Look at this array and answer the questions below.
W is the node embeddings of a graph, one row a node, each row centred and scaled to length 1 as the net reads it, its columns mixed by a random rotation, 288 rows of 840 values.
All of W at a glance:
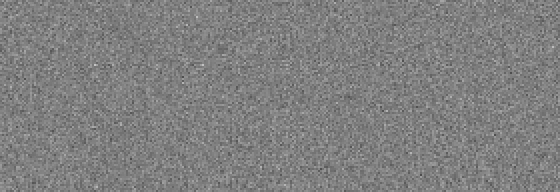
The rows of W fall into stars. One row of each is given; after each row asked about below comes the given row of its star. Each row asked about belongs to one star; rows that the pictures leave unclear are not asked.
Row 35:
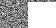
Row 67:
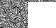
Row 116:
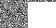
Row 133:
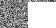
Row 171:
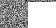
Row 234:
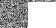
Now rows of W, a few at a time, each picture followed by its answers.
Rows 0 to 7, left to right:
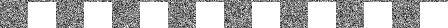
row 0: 171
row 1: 67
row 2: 67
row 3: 133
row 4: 116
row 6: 234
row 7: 35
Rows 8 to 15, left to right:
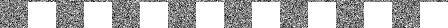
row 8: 234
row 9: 171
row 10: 116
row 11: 133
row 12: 35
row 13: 67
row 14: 116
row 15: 67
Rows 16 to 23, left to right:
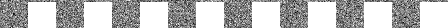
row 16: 171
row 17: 116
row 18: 171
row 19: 234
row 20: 133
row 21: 133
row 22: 116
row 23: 133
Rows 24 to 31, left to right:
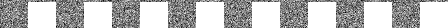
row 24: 171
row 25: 67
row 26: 171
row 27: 234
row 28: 35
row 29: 171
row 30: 67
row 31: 234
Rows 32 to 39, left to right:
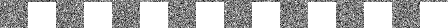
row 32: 171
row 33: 116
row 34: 133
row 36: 234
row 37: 116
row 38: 116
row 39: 133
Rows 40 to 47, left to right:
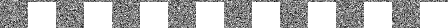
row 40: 171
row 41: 234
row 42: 67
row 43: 67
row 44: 133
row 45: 116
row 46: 133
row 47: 116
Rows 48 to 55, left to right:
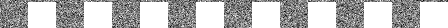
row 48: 116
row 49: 133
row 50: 67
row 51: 67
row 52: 67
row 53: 234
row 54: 116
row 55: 67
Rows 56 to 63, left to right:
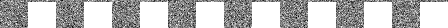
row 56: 234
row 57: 133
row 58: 133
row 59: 234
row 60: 234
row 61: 133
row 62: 171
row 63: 171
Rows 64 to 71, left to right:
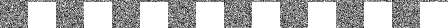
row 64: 67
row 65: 35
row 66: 171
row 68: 234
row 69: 116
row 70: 133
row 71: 234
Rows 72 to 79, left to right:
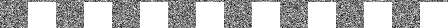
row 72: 234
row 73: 234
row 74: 67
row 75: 234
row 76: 234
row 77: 67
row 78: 234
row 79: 67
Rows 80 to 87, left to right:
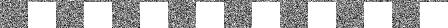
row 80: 133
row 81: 171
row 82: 35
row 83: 116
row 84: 234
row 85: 133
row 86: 35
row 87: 116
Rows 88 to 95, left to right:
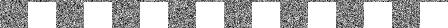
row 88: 35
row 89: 116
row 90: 67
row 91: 35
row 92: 67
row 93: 116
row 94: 234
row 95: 234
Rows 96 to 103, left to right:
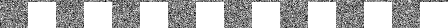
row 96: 234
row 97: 67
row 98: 67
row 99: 116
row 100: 116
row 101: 133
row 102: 67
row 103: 171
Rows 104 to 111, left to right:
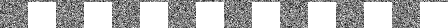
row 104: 67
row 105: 171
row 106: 234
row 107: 35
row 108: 35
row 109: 67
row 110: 67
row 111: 133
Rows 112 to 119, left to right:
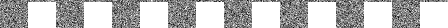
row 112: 35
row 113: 234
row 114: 67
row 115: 234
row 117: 67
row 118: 133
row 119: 35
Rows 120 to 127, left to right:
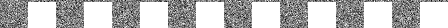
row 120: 171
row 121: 35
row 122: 67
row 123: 133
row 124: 116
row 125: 35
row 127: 116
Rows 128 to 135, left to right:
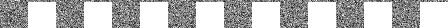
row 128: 171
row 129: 133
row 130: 171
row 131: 171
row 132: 171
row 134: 35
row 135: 234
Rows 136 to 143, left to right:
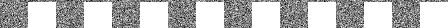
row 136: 171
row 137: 35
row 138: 171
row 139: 133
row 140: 234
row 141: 35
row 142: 171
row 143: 35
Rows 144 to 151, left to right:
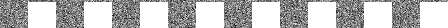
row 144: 35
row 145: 133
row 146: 35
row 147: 116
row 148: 35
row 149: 234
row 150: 234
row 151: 35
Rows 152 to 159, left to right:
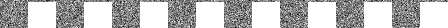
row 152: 171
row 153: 234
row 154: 133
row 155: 234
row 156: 67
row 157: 116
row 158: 35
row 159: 234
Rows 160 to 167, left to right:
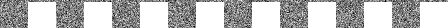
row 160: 234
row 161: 116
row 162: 116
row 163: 234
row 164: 171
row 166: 67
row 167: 35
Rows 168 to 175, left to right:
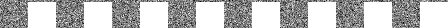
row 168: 116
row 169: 67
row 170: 116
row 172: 133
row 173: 35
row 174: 35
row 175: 133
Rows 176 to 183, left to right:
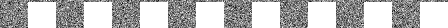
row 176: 116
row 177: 234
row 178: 35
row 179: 171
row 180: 133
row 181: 234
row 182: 171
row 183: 67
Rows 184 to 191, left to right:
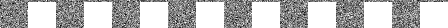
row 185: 171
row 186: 171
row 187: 35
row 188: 133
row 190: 67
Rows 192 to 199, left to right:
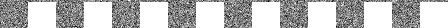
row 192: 171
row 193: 133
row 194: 171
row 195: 67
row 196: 35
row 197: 234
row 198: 67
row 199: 67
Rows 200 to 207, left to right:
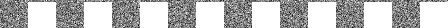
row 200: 116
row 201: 116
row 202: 116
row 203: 234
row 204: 67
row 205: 116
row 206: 171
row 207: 35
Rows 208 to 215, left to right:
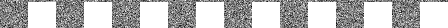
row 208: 171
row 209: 67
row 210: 171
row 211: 171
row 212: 116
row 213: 133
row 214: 171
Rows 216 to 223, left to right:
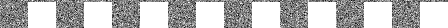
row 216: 35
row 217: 116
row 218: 234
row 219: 133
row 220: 116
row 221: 116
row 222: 116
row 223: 171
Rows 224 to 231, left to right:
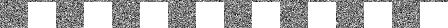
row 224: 234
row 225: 234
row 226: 116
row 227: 133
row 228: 171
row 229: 35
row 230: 67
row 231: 67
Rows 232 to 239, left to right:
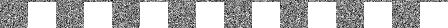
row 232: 171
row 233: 171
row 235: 171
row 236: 67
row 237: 116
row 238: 116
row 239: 171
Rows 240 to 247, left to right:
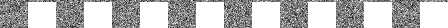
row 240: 67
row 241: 133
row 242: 234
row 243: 67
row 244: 234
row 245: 133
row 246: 133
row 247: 67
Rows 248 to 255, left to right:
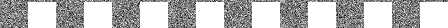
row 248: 67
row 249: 133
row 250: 35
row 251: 133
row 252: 116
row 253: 133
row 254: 35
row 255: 35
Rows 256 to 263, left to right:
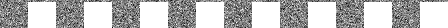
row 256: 234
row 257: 35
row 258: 35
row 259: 234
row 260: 133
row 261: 171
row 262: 116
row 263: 35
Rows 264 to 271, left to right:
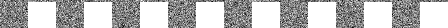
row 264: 133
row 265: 116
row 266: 133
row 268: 116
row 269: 171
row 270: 133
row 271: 171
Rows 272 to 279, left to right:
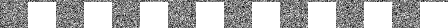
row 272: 171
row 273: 67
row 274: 234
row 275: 171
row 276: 67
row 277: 67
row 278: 133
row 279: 67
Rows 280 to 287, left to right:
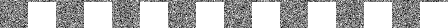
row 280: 171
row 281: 67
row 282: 133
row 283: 116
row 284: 67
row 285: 171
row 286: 116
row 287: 35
